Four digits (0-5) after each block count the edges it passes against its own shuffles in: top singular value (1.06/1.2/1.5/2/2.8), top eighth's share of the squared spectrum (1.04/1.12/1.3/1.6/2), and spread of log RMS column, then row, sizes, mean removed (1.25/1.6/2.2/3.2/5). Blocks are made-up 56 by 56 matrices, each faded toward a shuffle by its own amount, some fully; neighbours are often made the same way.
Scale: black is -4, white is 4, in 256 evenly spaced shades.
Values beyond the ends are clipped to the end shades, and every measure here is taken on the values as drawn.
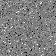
0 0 0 0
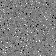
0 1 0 0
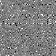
4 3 1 2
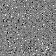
2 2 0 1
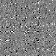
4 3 2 2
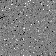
1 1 0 0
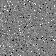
0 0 0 0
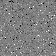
0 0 0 0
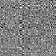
4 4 2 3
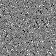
0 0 0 0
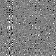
3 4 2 1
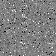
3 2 1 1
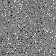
1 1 0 0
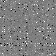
2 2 1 2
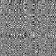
4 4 3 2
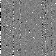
4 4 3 0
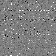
3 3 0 1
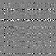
4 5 2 3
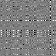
4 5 2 3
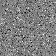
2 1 0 0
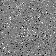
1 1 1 0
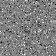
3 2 0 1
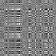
5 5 4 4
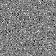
3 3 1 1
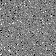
2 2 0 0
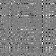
4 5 3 2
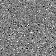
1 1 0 0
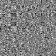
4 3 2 2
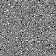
3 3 1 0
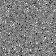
2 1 0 0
